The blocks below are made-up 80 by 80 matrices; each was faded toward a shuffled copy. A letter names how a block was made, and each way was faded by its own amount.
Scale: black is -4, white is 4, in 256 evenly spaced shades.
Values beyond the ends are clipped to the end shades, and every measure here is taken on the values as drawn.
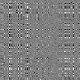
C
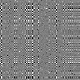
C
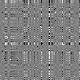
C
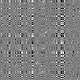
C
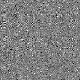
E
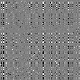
C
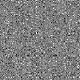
E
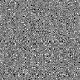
E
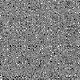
E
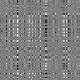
C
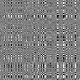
C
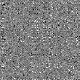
E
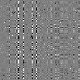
C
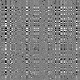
C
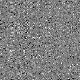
E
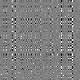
C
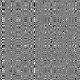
C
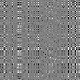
C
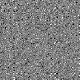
E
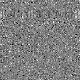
E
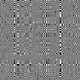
C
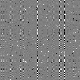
C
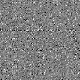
E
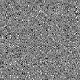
E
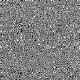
E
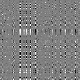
C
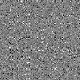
E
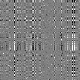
C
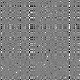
C
